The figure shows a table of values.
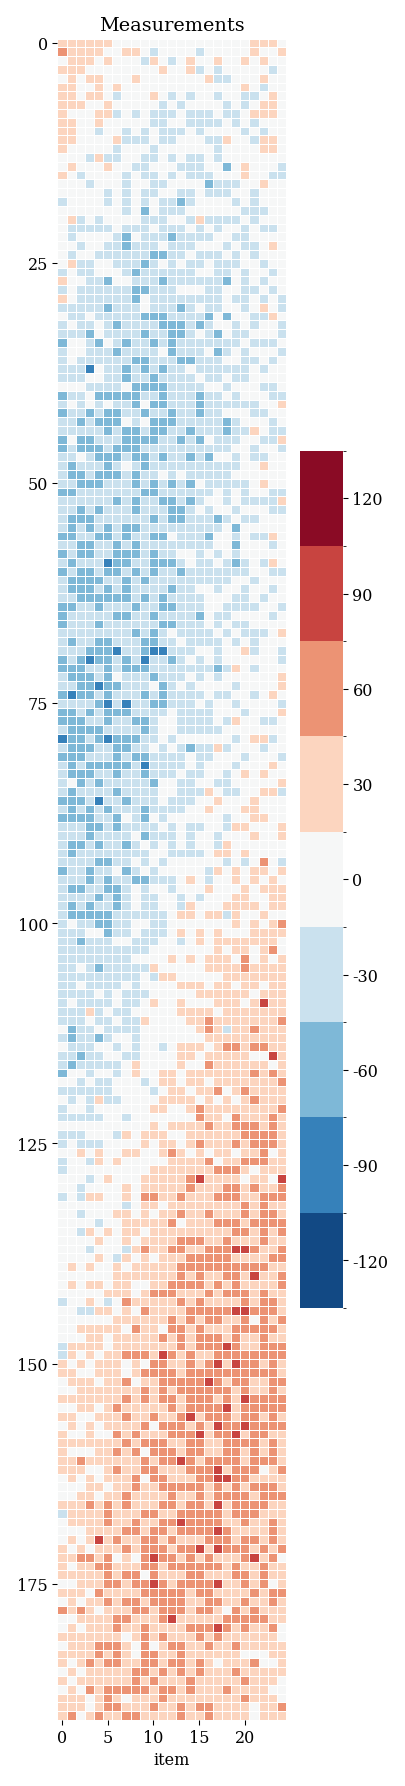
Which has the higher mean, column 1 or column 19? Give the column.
19
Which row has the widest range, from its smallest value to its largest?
115
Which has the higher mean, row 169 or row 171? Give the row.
171
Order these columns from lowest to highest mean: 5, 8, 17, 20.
5, 8, 17, 20
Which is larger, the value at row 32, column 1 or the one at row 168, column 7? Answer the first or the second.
the second
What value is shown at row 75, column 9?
-30
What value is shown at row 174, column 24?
30
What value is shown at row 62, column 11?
-30
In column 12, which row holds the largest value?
179
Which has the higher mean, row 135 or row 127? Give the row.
135
